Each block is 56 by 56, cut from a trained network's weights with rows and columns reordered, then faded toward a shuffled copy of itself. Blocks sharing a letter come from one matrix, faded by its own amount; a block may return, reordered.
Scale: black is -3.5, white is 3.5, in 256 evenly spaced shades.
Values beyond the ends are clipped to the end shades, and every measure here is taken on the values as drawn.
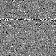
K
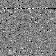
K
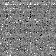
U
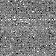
U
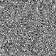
K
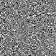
K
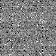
U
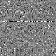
K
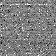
U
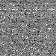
U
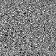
K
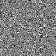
K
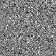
K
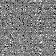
U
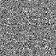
K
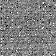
U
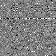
K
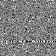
K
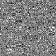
K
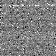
U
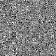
K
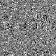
K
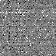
U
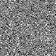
K
